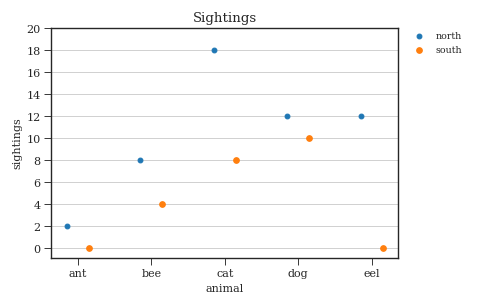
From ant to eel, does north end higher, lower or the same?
higher
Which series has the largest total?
north
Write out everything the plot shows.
Title: Sightings
x-axis: animal, ticks ant bee cat dog eel
y-axis: sightings, ticks 0 2 4 6 8 10 12 14 16 18 20
Legend: north, south
Values:
north: 2 8 18 12 12
south: 0 4 8 10 0
